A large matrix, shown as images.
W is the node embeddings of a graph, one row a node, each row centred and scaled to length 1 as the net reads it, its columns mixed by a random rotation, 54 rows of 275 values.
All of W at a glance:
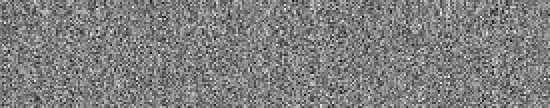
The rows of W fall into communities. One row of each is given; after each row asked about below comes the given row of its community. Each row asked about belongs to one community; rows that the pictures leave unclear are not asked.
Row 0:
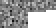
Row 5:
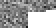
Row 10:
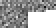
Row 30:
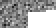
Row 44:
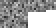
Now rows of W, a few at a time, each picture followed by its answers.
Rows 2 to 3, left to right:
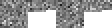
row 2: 0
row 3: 30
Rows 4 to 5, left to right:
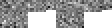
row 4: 0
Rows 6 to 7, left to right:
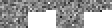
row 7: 44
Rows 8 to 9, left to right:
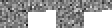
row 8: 44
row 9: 30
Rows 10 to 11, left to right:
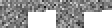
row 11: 5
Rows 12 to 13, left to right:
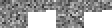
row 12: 30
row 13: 44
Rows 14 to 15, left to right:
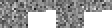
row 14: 44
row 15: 30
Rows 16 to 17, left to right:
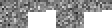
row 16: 30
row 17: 0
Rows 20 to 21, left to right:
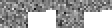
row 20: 44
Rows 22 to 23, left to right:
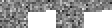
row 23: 0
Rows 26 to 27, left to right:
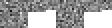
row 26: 0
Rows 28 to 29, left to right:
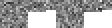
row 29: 30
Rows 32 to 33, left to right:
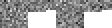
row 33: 5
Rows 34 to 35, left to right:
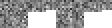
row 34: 30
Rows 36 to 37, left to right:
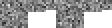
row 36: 10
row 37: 0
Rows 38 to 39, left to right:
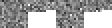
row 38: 44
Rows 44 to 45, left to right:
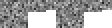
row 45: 30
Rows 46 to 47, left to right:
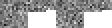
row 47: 10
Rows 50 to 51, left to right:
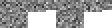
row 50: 10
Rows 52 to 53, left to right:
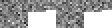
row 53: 5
